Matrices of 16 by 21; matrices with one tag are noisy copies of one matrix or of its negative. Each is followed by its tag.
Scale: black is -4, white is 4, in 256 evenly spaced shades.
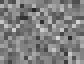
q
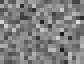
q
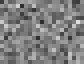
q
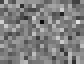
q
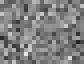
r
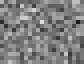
q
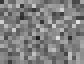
q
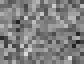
r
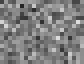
q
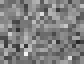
r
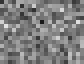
q
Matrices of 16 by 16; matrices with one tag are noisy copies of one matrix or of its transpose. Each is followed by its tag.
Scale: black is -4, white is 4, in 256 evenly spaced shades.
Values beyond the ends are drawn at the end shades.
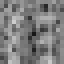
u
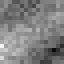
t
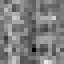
u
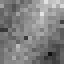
t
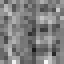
u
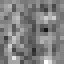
u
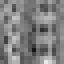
u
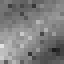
t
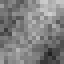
t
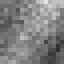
t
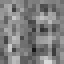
u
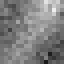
t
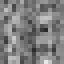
u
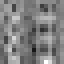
u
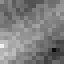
t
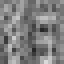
u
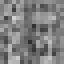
u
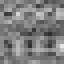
u
